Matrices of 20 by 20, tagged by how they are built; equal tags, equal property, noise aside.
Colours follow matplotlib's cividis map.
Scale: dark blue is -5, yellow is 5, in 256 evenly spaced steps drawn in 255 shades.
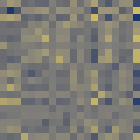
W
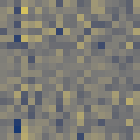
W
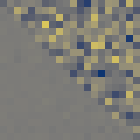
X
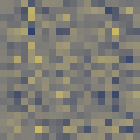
W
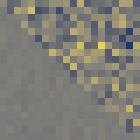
X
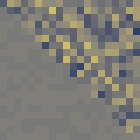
X
